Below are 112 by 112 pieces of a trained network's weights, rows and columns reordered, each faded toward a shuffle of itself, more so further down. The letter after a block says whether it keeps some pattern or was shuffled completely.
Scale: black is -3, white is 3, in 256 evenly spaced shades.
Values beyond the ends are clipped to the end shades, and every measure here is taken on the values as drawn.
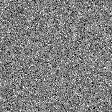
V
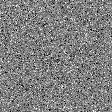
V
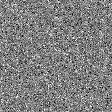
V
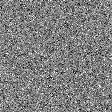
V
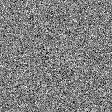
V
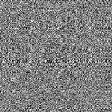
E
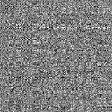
E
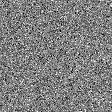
V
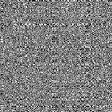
E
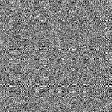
E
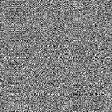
E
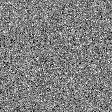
V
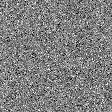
V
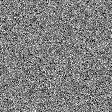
V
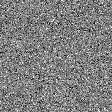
V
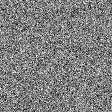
V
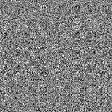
E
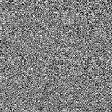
E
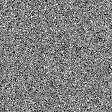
V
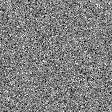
V
